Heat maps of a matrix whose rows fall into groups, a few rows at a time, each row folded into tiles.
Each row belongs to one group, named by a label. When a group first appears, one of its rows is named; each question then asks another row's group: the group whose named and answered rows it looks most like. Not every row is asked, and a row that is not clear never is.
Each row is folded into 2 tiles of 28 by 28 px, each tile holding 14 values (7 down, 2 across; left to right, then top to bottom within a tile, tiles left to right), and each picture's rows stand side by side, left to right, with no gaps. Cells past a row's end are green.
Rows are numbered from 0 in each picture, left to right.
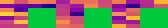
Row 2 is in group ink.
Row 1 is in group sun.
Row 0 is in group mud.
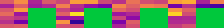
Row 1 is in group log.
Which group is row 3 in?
mud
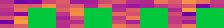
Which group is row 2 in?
ink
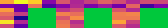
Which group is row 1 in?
ink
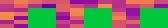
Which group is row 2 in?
sun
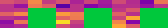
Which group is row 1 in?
ink
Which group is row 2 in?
ink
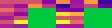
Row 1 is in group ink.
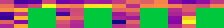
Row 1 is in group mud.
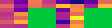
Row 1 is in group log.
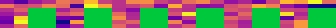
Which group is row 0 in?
log
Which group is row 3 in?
log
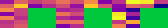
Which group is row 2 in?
sun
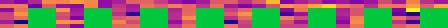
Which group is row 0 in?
log
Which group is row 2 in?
sun
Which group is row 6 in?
log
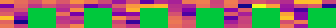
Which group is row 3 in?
sun
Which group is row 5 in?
sun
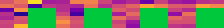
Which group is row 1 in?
sun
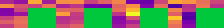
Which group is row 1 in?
mud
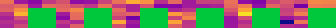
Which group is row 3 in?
ink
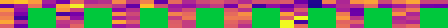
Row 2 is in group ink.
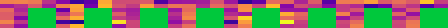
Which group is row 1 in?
log
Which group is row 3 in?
log
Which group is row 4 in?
log
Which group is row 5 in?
ink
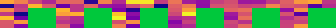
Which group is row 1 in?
mud
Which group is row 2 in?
sun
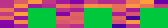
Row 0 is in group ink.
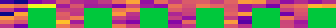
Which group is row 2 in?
mud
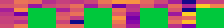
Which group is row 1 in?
log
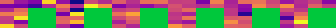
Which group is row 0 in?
ink
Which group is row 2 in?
ink
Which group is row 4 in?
sun
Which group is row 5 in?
log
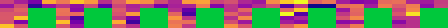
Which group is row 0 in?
ink
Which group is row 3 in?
sun
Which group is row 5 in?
mud
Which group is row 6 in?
log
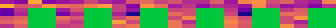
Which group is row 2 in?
sun
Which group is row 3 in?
ink
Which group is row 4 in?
sun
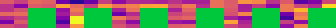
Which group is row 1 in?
log
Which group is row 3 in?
log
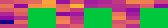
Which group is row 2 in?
sun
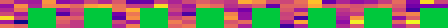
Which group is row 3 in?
sun
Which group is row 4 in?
sun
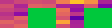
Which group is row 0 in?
sun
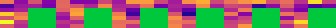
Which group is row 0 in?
ink
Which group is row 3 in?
sun
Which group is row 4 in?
mud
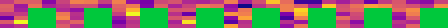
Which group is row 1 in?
sun
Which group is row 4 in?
ink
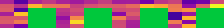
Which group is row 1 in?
log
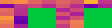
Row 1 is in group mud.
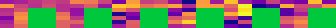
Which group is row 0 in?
log
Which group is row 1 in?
sun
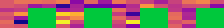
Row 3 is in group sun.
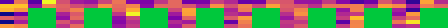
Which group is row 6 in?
log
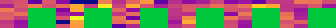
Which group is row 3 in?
log
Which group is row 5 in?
sun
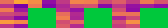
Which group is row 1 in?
sun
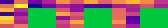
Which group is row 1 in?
mud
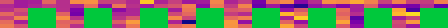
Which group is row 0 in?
ink
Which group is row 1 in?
sun
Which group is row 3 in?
log
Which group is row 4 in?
ink
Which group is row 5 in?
ink
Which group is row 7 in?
mud
